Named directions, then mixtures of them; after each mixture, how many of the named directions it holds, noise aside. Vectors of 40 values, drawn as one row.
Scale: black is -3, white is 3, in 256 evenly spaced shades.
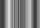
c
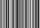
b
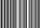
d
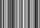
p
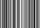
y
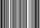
three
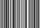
three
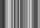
one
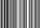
one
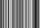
three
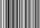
three
